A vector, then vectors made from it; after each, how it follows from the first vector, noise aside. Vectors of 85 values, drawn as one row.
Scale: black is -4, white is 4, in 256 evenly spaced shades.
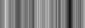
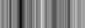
wrapped around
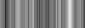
negated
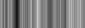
wrapped around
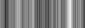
negated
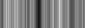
wrapped around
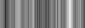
negated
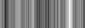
negated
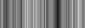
wrapped around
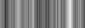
negated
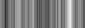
negated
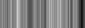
wrapped around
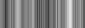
negated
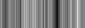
wrapped around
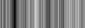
wrapped around
